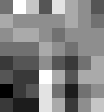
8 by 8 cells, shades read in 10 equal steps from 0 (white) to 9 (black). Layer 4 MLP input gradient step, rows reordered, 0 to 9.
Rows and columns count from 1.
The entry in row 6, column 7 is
3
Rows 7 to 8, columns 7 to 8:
5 4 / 4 2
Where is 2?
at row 1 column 3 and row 8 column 8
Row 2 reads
3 4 4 4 4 3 4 5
